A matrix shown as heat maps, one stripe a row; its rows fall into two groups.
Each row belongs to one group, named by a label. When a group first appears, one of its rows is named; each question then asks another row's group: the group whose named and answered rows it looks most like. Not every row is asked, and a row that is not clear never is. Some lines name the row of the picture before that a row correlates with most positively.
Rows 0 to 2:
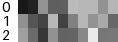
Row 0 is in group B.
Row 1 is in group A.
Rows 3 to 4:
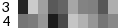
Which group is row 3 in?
B
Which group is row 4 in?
B
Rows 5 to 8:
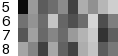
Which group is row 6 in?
A
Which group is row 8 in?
A
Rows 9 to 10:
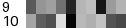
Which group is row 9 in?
B
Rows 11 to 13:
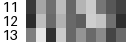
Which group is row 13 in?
A
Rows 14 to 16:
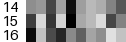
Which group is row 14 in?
A
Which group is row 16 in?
B
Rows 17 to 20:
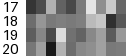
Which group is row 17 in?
B
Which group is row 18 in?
A
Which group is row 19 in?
A
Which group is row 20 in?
A
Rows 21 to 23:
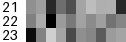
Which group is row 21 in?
A
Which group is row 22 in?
A
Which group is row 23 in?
B
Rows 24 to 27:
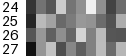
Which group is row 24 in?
A
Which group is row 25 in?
B
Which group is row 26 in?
A
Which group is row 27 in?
B
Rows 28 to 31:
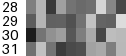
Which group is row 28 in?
A
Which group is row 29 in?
B
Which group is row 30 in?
B
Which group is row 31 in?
B
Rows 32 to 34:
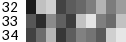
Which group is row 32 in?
B
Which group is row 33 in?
B
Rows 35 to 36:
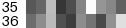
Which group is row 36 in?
B
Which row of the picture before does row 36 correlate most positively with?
34
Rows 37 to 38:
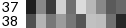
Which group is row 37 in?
A
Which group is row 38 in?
A
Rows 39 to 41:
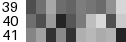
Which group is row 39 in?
B
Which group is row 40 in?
B
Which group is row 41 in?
A
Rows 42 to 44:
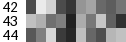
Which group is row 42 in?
B
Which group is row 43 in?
A
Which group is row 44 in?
B
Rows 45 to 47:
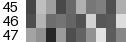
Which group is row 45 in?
B
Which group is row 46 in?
B
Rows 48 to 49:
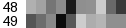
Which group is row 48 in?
A
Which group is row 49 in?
B
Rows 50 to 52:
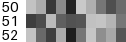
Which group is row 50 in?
A
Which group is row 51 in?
B
